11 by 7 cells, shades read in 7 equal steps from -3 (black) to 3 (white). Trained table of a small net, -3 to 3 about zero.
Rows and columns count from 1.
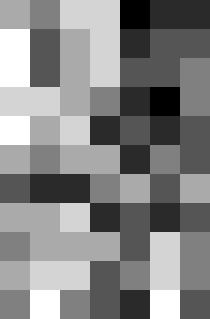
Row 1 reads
1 0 2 2 -3 -2 -2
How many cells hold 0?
13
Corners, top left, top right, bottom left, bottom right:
1 -2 0 -1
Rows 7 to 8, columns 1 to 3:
-1 -2 -2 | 1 1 2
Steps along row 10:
up same down up up down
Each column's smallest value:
-1 -2 -2 -2 -3 -3 -2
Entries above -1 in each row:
4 3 4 5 3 5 3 3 6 6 4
